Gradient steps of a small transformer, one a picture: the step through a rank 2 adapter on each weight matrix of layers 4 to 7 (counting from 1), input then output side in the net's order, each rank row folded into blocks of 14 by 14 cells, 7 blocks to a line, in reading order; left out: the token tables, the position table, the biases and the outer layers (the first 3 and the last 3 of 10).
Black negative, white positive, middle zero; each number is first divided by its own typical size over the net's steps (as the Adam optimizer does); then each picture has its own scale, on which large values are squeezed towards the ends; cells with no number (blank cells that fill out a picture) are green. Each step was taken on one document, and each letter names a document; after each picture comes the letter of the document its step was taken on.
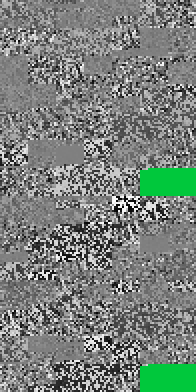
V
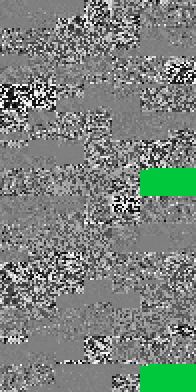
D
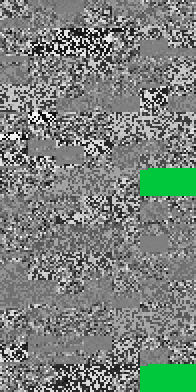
V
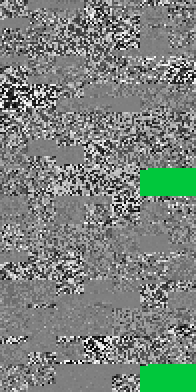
D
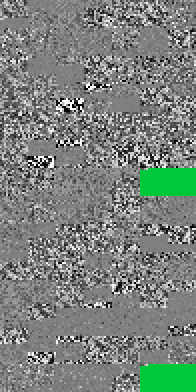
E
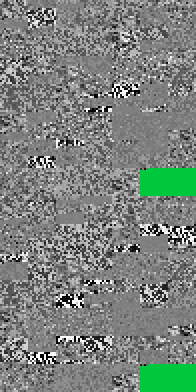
D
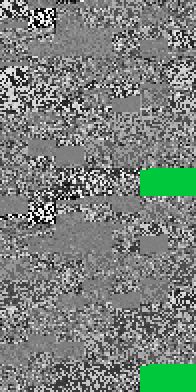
V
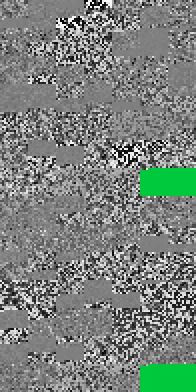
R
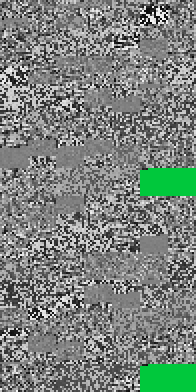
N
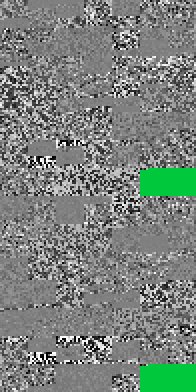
D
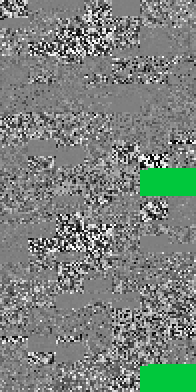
E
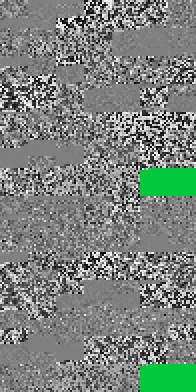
R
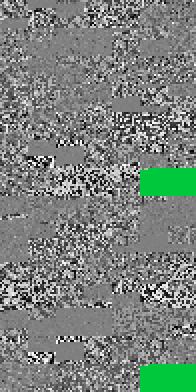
E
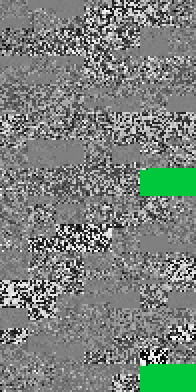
V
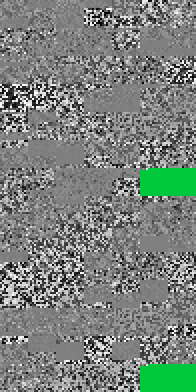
D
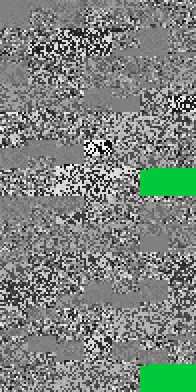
N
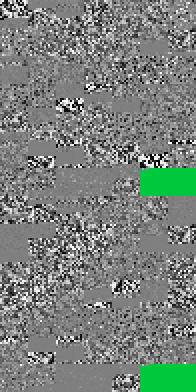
E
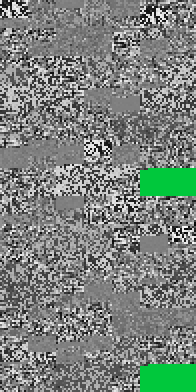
N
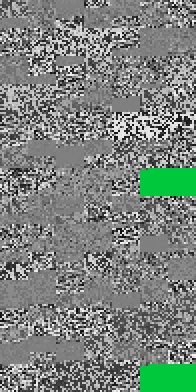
N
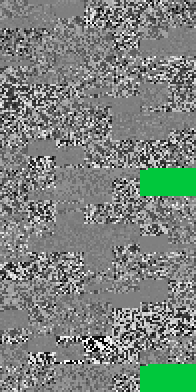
D
